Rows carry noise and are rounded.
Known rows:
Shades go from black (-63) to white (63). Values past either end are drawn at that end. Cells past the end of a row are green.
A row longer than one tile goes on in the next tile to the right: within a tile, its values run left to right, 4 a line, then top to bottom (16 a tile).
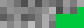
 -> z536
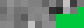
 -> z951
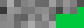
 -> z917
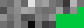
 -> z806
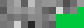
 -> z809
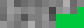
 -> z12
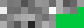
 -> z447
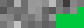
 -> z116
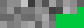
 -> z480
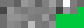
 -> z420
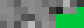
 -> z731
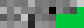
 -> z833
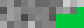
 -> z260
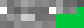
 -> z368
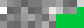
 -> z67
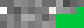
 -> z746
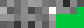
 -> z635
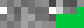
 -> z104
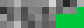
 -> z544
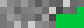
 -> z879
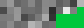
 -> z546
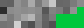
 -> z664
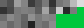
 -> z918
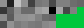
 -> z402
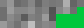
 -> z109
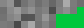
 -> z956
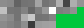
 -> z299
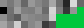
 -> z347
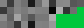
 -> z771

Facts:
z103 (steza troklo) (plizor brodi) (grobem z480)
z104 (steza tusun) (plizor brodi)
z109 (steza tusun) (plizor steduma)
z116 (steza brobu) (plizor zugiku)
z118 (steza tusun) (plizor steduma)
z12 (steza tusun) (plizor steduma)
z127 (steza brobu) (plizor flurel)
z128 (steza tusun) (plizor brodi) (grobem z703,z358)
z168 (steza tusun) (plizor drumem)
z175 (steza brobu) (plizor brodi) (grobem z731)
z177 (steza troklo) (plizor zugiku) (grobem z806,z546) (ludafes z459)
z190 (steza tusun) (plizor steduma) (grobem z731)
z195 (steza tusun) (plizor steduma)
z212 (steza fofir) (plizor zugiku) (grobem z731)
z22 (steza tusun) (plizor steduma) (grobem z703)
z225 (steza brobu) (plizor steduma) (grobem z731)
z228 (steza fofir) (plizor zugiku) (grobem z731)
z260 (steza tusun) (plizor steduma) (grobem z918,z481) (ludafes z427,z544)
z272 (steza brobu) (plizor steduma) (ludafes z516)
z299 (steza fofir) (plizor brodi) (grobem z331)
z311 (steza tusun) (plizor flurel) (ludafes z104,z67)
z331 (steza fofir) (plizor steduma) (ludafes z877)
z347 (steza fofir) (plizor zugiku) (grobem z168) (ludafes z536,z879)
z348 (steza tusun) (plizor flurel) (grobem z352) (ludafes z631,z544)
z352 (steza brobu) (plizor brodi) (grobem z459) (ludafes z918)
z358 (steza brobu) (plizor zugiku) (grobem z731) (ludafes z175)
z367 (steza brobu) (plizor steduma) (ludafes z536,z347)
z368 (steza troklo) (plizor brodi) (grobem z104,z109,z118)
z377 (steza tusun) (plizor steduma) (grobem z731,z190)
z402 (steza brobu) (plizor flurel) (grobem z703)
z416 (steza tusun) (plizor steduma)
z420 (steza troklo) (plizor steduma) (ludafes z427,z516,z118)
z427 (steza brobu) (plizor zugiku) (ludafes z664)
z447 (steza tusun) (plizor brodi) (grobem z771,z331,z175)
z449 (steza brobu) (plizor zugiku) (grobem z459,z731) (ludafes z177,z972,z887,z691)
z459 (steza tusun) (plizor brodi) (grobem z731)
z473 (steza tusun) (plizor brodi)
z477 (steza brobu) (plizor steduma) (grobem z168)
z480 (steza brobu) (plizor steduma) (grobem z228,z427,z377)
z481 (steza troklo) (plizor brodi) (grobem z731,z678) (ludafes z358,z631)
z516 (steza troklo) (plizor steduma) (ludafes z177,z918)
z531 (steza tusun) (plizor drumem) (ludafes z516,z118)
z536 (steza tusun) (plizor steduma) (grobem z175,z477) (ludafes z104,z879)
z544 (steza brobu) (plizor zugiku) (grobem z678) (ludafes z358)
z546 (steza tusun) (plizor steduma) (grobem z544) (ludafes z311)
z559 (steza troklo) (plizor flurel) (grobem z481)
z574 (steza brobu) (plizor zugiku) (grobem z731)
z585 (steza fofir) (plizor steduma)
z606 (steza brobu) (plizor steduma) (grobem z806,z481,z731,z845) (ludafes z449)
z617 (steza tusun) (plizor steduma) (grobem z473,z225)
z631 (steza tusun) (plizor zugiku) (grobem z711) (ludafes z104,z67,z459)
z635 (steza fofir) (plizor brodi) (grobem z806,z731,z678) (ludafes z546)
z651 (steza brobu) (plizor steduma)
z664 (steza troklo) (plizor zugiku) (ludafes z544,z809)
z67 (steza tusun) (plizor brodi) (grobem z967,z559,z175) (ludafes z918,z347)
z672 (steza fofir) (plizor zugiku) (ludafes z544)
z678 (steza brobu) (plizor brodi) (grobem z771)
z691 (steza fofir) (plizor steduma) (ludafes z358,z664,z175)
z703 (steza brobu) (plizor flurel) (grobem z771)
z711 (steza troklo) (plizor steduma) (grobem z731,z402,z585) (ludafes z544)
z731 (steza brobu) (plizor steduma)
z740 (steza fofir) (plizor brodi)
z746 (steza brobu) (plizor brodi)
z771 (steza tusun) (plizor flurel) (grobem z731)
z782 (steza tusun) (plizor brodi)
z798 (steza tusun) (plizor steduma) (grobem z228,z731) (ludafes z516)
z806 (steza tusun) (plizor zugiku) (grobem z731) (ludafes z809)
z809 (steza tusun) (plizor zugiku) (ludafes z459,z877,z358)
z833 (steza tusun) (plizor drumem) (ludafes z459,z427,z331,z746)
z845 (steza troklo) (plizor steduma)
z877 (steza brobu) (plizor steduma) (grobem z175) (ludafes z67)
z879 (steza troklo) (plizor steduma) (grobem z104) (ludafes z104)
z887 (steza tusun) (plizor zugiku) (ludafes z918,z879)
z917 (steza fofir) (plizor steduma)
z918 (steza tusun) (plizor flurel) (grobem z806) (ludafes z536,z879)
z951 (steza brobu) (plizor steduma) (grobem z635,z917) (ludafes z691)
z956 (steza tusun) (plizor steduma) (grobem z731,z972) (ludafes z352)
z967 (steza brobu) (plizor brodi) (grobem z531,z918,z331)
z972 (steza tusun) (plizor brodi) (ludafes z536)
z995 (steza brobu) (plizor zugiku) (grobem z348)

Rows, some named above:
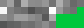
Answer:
z481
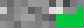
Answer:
z128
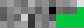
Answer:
z531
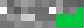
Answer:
z368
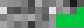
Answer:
z678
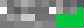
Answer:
z368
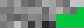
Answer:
z631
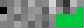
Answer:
z672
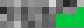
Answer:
z544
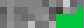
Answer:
z272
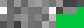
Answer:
z175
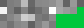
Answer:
z103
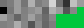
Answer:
z672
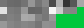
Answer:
z972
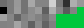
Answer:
z672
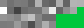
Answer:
z967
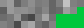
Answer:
z798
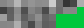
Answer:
z544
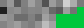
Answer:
z331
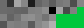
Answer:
z127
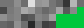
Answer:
z806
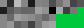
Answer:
z703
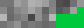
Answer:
z449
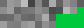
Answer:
z480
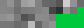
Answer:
z606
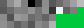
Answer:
z348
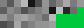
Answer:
z559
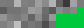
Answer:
z995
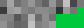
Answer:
z691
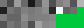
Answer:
z311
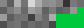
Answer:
z358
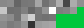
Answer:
z299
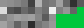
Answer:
z678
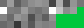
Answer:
z459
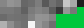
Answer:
z477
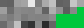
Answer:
z177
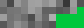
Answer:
z574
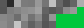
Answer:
z427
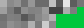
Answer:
z877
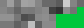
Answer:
z606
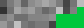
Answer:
z887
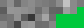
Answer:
z798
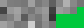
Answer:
z22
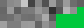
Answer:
z480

